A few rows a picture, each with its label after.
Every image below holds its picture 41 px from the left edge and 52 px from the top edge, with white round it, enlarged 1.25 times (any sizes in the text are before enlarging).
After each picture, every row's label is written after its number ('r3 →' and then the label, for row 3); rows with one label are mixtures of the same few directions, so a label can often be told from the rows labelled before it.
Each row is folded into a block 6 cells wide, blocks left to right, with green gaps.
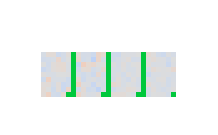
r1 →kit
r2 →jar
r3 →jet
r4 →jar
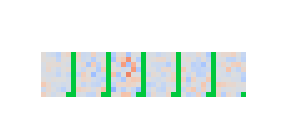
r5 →jar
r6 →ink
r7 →ink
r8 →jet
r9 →kit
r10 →jet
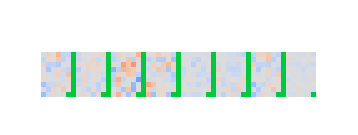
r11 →jar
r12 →kit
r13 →kit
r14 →jet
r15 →ink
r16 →kit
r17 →jar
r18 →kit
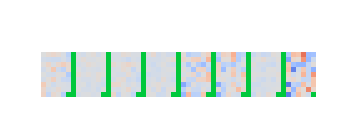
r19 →jet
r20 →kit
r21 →jet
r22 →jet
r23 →jet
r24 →jar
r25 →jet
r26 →jar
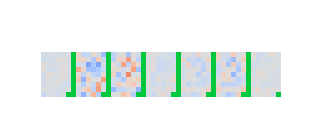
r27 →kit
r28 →kit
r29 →ink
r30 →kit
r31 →ink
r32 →ink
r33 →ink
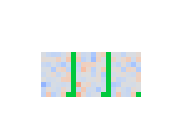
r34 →jet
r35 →jar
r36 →jet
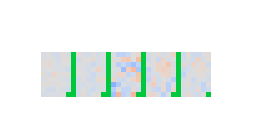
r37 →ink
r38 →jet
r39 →jet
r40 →kit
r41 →kit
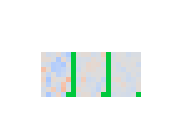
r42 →kit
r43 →kit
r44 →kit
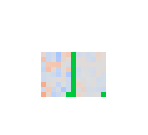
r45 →jar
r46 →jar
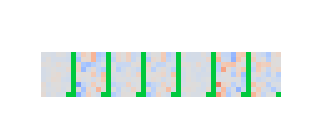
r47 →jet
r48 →jar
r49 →jar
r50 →jar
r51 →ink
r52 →jar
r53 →jar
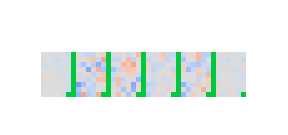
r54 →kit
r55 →jet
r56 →kit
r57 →jar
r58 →jar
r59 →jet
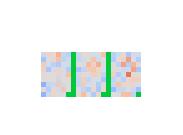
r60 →jar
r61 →kit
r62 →ink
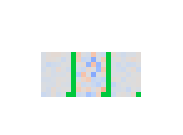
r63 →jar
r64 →ink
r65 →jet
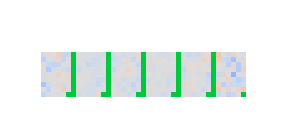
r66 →jar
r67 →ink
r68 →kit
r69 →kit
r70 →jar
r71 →ink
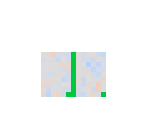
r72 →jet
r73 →kit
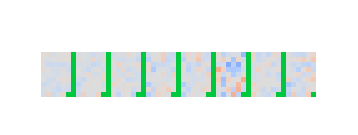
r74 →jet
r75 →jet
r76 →jet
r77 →jar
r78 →jar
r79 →kit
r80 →jar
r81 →jet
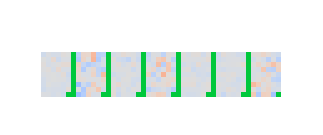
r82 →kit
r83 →jar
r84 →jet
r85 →ink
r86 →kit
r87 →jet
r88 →jet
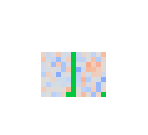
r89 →ink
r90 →kit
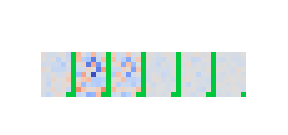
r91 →kit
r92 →ink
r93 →ink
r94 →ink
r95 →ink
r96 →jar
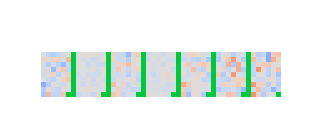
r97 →jet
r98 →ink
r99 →jar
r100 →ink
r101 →jet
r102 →ink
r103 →jar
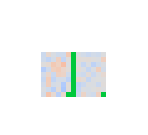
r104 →kit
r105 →jet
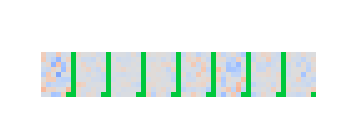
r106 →ink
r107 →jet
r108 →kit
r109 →jet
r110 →ink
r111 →kit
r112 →jar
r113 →ink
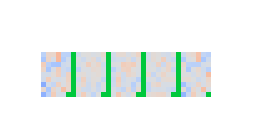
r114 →jar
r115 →kit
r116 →kit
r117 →ink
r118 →jar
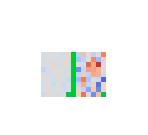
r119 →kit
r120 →kit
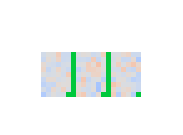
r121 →jar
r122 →kit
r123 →jet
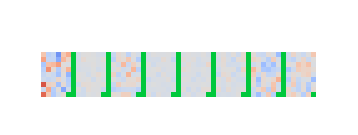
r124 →jar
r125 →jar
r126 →ink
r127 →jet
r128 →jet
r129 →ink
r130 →kit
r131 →kit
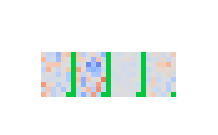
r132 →jar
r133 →kit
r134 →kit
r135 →kit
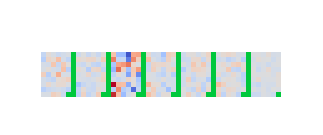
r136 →ink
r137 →jet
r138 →jar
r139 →jar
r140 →kit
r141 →jet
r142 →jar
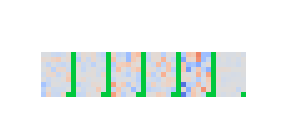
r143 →jet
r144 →jar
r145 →jar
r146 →ink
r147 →jar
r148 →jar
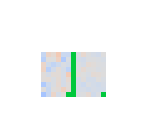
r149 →jar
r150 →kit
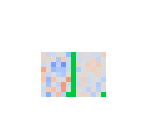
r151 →kit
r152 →kit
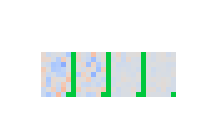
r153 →kit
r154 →ink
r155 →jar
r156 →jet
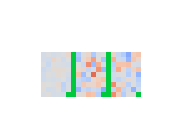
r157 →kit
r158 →ink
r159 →jar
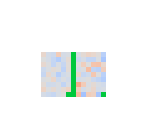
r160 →ink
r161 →jet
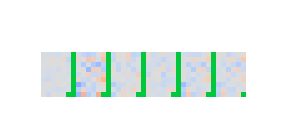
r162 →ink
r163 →jet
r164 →jar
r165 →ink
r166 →jet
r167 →jet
